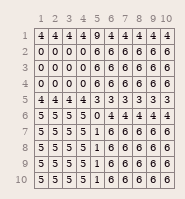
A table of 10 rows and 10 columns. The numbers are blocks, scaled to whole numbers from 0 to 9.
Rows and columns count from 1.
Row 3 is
0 0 0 0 6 6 6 6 6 6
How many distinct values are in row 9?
3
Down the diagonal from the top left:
4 0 0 0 3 4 6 6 6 6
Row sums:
45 36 36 36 34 40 51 51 51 51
